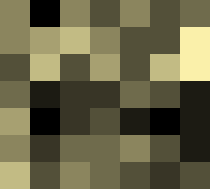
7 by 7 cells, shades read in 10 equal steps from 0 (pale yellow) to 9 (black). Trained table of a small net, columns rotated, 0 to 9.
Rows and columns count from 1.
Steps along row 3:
down up down up down down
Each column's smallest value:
2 2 2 3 4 2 0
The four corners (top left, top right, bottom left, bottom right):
4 5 2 6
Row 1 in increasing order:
4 4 4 5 6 6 9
